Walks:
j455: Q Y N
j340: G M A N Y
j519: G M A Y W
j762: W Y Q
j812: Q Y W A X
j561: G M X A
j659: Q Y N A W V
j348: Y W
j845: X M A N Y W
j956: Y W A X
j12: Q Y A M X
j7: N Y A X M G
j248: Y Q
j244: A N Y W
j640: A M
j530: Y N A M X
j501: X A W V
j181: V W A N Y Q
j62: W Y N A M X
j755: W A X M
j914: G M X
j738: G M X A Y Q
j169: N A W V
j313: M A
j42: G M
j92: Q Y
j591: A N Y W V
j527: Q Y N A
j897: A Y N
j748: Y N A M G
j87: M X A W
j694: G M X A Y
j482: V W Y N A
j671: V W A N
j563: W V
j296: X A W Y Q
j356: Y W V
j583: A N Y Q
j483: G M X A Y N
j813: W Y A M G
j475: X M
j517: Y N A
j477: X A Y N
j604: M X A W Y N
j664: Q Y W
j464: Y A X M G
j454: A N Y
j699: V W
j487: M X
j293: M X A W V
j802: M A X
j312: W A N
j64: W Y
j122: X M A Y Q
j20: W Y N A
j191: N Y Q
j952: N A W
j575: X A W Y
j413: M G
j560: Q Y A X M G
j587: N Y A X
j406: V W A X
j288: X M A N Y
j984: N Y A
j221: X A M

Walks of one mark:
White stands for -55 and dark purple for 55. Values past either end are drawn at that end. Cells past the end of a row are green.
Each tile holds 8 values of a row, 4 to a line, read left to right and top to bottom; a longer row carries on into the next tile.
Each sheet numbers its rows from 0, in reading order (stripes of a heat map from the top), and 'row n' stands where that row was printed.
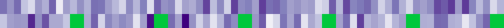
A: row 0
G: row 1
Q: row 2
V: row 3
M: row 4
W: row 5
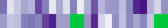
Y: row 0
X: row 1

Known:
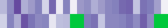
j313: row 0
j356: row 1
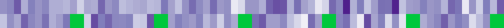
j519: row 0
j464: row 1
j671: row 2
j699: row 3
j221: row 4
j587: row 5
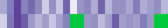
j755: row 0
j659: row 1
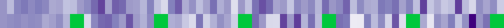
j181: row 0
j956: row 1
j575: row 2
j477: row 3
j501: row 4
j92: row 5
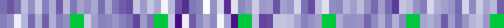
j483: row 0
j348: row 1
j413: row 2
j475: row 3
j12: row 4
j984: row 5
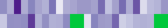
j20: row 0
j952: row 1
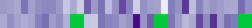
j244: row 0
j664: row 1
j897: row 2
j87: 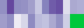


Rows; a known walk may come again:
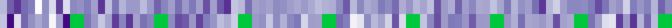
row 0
j413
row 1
j897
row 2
j640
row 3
j340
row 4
j501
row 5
j122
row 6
j191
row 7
j477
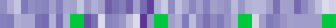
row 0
j591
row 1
j563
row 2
j583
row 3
j312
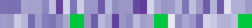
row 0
j738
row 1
j530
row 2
j952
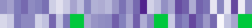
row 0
j64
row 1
j12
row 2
j802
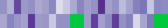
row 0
j482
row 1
j748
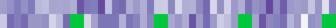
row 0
j7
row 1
j812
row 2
j984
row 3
j406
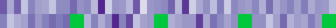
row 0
j455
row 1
j517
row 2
j527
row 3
j659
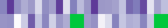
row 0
j561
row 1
j87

